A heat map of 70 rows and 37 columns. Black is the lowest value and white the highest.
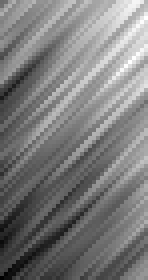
The field climbs toward the top right. There are no lone odd cells. The values follow a bell shape. Streaks slant up to the right. The ninth with the highest average is the top right.
